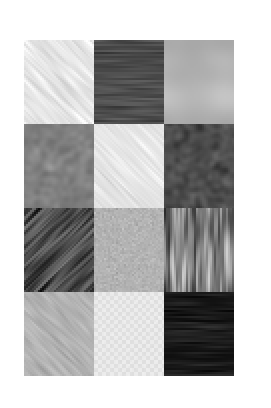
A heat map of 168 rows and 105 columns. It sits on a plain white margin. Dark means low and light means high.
It is made of 4 by 3 panels. Panel 1,1: very high, slanting down to the right, faint in contrast. Panel 1,2: low, streaked across, faint in contrast. Panel 1,3: high, smooth, faint in contrast. Panel 2,1: middling, blotchy, faint in contrast. Panel 2,2: very high, slanting down to the right, faint in contrast. Panel 2,3: low, blotchy, faint in contrast. Panel 3,1: low, slanting up to the right. Panel 3,2: high, fine-grained, faint in contrast. Panel 3,3: middling, streaked downward, strong in contrast. Panel 4,1: high, slanting down to the right, faint in contrast. Panel 4,2: very high, checkered, faint in contrast. Panel 4,3: very low, streaked across, faint in contrast.
